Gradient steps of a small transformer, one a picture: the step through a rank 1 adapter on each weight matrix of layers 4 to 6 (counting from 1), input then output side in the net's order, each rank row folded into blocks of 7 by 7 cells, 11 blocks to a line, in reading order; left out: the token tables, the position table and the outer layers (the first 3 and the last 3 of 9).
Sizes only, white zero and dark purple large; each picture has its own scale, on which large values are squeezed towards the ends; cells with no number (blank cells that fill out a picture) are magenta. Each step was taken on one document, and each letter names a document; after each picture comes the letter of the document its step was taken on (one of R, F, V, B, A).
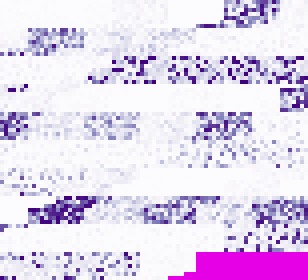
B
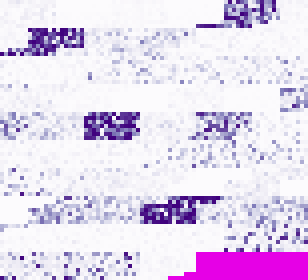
B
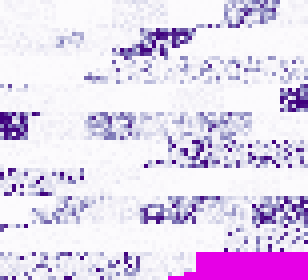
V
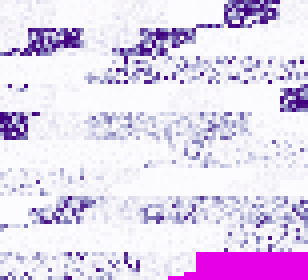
V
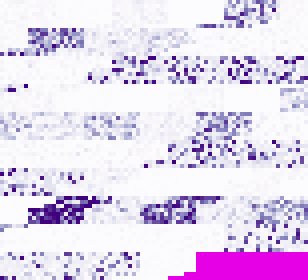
B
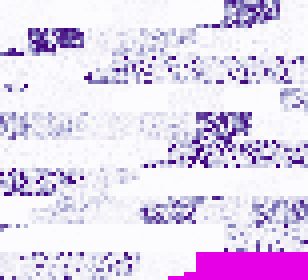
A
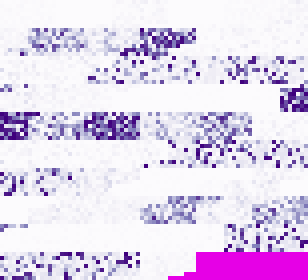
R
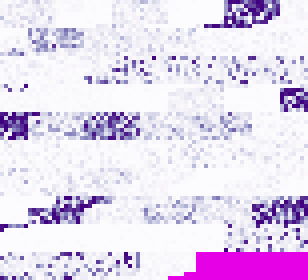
A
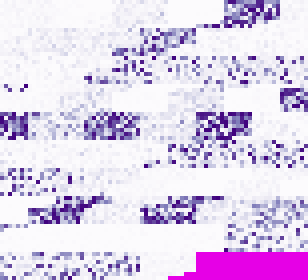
A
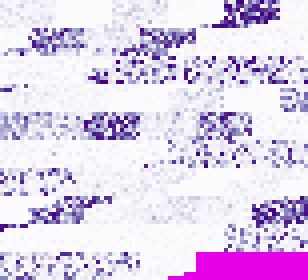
R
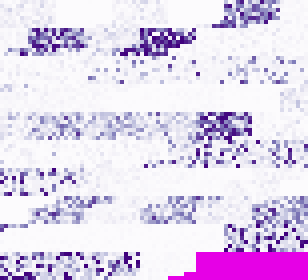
R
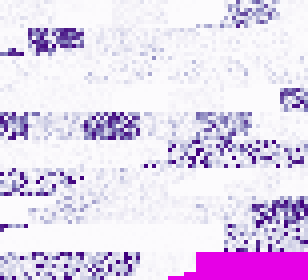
A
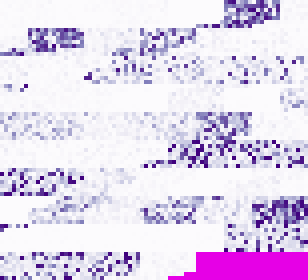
A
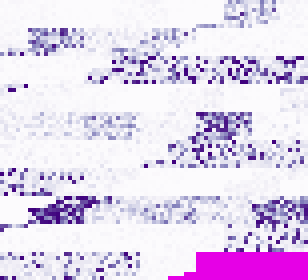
B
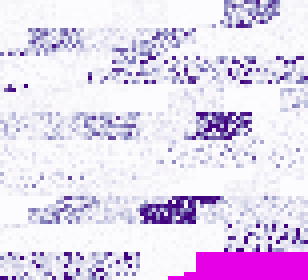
B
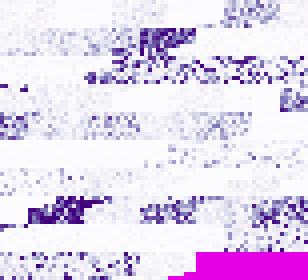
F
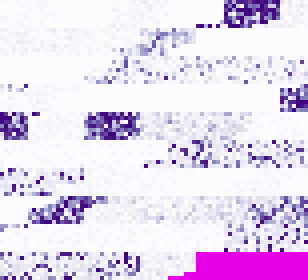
V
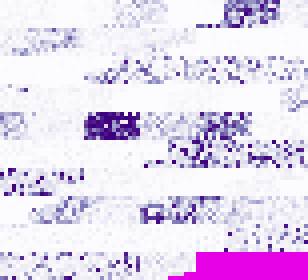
V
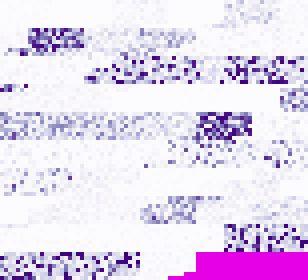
R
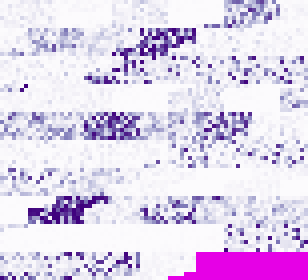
A
